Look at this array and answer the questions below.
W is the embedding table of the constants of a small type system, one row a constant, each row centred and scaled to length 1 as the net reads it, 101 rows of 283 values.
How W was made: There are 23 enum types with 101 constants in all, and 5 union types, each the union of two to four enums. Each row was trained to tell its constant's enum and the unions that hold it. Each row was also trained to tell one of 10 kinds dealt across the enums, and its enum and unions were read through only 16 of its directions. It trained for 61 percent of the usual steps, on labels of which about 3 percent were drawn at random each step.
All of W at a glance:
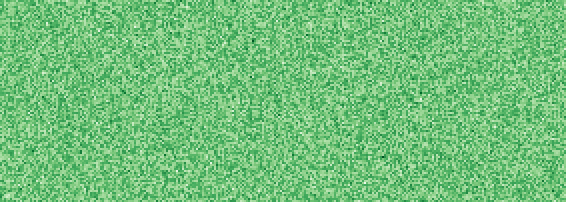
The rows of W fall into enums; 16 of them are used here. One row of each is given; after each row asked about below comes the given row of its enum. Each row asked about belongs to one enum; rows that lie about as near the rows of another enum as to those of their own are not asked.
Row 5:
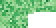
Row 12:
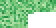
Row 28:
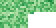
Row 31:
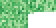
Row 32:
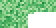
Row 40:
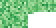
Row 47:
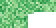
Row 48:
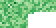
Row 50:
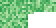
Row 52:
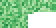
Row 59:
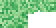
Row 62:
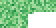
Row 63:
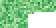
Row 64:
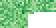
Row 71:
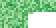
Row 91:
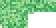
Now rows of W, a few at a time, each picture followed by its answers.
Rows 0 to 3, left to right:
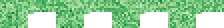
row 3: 71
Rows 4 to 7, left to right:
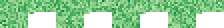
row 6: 59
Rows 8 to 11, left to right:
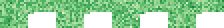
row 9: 5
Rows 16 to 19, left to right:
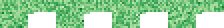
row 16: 59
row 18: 62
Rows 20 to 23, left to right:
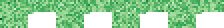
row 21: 31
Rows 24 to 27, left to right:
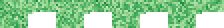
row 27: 28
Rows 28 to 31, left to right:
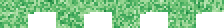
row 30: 64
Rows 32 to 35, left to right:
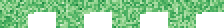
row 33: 63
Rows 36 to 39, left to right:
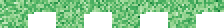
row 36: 91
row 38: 59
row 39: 59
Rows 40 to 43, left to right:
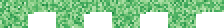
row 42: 64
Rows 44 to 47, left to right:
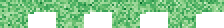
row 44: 71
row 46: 71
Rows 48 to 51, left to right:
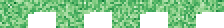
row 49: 63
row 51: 63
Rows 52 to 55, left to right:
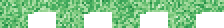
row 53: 50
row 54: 52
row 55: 50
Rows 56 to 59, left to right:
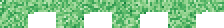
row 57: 50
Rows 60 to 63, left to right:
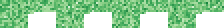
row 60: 52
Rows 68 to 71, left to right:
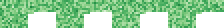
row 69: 52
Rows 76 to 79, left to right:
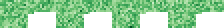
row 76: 28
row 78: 63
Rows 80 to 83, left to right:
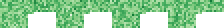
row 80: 71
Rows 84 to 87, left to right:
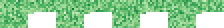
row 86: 64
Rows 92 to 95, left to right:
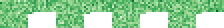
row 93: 47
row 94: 5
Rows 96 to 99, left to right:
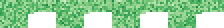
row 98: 31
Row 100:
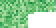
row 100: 62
